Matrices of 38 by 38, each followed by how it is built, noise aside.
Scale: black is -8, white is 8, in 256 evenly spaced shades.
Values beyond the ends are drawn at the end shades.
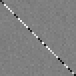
diagonal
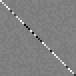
diagonal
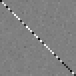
diagonal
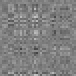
low rank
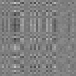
low rank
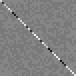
diagonal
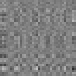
low rank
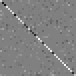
diagonal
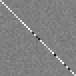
diagonal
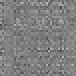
low rank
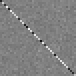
diagonal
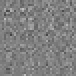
low rank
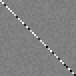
diagonal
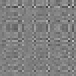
low rank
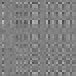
low rank
